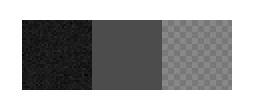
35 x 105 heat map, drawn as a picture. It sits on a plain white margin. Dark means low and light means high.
The table splits into one row of 3 panels. Panel 1,1: very low, fine-grained, faint in contrast. Panel 1,2: low, flat. Panel 1,3: middling, checkered, faint in contrast.
